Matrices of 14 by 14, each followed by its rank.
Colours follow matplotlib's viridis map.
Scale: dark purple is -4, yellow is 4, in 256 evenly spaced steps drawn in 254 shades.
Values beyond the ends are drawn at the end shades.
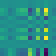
one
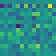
three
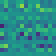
three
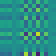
one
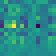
three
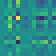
two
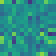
three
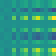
one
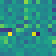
three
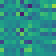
two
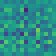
three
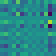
two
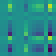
one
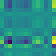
one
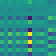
one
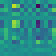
two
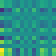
one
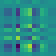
one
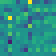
three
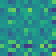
two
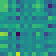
two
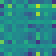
two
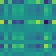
one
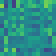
three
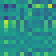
two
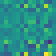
two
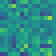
three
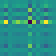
one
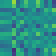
two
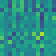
three
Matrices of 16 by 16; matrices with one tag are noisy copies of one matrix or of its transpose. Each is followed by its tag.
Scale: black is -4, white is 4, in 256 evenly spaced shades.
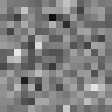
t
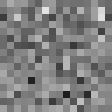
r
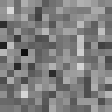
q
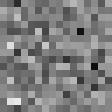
r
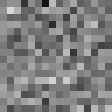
q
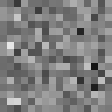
r
